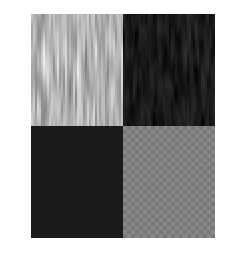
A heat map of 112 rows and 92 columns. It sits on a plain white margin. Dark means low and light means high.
The table splits into 2 rows of 2 panels. Panel 1,1: high, streaked downward. Panel 1,2: very low, streaked downward, faint in contrast. Panel 2,1: very low, flat. Panel 2,2: middling, checkered, faint in contrast.
